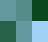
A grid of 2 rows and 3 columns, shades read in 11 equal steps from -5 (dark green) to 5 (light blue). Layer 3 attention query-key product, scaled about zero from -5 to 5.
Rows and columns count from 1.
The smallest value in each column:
-3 0 -5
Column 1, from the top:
1 -3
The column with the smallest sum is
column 1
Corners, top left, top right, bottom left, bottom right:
1 -5 -3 5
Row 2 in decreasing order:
5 1 -3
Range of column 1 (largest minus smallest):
4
